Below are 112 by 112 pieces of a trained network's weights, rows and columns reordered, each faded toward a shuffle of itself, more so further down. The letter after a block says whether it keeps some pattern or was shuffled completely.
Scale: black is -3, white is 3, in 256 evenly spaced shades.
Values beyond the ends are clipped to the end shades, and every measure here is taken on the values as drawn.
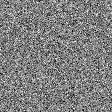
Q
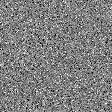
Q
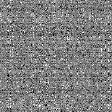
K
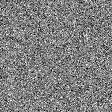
Q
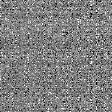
K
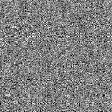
K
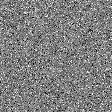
Q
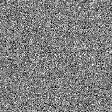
K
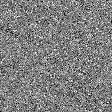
Q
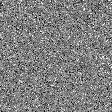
Q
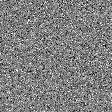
Q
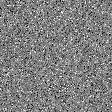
Q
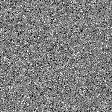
Q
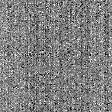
K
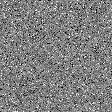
Q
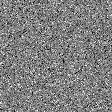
Q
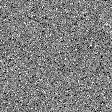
Q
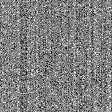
K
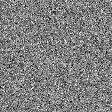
K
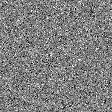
Q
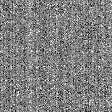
K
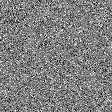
Q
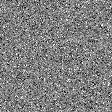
Q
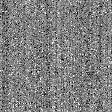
K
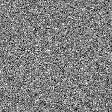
K
